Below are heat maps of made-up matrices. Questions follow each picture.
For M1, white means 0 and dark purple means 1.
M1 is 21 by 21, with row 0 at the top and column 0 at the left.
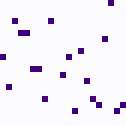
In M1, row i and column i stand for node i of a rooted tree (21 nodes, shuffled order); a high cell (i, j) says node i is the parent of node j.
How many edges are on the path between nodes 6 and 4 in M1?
3
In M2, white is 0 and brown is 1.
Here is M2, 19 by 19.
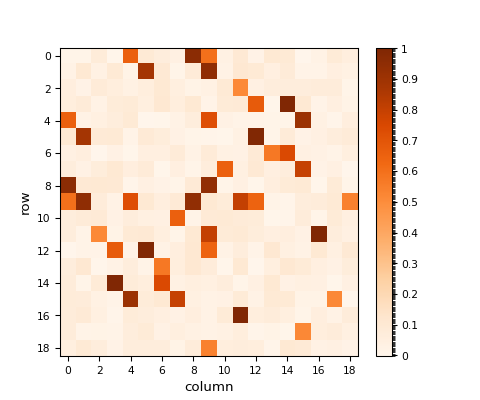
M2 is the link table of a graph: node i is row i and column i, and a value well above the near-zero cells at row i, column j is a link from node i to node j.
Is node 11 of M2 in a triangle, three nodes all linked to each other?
no
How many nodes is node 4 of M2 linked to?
3
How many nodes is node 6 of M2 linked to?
2
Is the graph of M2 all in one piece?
yes
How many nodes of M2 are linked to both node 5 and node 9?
2
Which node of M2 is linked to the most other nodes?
node 9
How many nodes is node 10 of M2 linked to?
1
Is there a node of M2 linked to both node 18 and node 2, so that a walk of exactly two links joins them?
no
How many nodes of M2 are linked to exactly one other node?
6
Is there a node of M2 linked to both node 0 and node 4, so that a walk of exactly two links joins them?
yes
